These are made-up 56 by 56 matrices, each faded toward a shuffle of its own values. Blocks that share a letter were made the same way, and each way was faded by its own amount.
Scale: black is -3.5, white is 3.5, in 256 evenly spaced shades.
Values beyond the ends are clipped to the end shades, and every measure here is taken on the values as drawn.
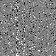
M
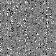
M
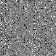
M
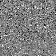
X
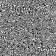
X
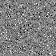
X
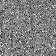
X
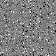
M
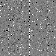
M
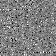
X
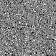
X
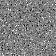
X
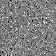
M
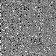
M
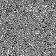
X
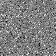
X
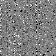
M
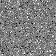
X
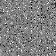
M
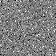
X
